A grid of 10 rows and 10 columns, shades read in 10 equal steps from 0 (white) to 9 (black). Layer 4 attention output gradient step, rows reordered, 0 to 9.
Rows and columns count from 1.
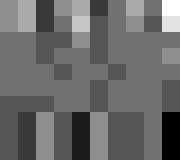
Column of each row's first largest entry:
3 3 3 3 4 6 1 10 10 10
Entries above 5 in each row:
2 3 3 2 2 2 5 7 7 7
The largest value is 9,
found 3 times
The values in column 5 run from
2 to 8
